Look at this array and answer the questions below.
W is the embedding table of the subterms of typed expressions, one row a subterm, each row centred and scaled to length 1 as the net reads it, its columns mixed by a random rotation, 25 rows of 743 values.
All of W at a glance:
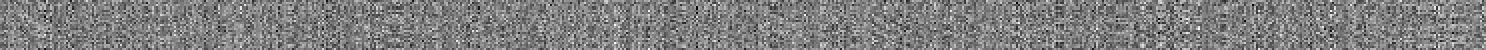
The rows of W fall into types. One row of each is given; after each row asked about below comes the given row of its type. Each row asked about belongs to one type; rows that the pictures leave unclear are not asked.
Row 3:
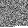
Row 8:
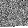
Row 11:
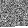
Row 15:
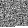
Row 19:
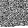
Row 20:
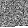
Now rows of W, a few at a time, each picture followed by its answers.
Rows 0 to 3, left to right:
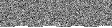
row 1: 8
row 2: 20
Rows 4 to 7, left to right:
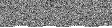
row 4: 3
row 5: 11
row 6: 3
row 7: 19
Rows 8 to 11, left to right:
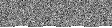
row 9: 11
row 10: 8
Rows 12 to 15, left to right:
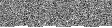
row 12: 19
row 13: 15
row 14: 20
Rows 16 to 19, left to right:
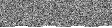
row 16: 11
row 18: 20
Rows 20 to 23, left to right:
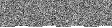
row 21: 19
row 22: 3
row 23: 3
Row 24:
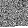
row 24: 11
